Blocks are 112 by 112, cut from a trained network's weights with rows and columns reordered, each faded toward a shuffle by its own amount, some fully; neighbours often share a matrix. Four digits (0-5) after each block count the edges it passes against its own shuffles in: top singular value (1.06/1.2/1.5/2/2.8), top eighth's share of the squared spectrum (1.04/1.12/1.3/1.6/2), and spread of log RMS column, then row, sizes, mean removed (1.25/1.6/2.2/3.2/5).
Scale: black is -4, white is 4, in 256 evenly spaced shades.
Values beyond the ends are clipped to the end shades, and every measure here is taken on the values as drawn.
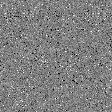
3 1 0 1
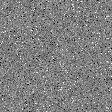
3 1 0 0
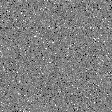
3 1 0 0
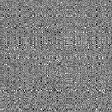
5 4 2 3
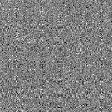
4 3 2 2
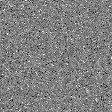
2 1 0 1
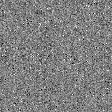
3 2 0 1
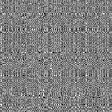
5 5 2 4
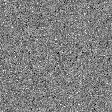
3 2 0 0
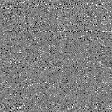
4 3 2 3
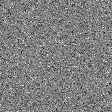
2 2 0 0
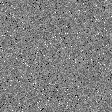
0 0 0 0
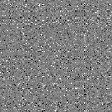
4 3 2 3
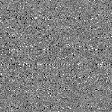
4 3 2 3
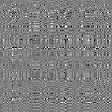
5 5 3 4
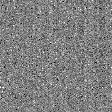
3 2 0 1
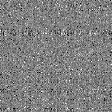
4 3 1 2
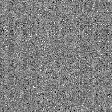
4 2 1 1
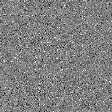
3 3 2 2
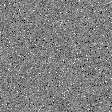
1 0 0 0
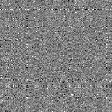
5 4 2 3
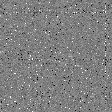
2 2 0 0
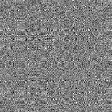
5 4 2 3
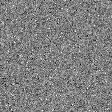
2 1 0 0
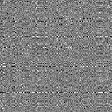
5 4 2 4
